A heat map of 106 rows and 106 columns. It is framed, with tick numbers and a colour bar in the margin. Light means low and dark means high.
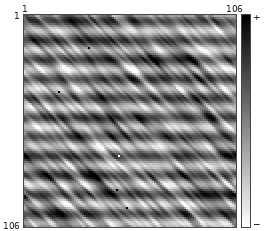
On average the colour sits 50% of the way up the scale. Horizontal stripes repeat 11 times down the table. Five lone cells stand out: four far higher and one far lower than their neighbours. There is no overall slope.
